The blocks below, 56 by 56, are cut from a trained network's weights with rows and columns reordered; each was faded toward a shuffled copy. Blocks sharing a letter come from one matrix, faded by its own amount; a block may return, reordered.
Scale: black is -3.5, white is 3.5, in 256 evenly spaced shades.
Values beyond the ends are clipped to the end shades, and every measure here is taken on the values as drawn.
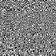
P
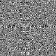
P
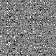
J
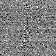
J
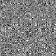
P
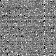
J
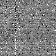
J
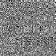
P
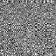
P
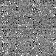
J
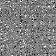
J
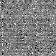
J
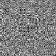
P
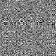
P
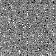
J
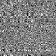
P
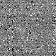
J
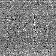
J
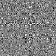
P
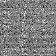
J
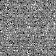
J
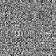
P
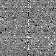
J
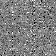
J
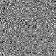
P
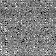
J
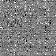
J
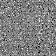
J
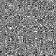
P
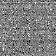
J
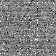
J
